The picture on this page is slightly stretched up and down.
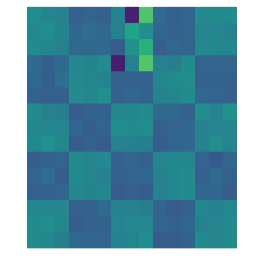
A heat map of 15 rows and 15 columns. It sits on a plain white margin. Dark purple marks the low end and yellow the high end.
The field is checkered. In the top middle lies a patch that is rougher than the rest. On average the colour sits 40% of the way up the scale. No overall slope runs across the table. The top middle is the roughest part.
